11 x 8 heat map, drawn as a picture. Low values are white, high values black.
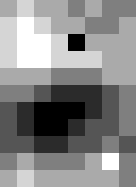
The top middle is the roughest part. Two lone cells stand out: one far higher and one far lower than their neighbours. The top left is the ninth with the lowest average. The ninth with the highest average is the centre.
